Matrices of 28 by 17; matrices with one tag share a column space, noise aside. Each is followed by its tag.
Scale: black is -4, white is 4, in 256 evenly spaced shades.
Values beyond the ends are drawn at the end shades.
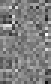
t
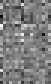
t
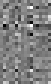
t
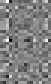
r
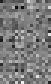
r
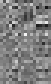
t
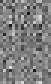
t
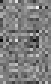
r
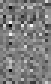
t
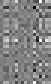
r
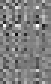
t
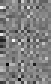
r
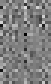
t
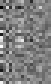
r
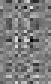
r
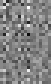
t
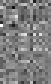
t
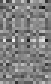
r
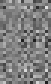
r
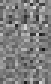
t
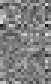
t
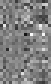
t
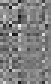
t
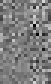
t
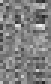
t
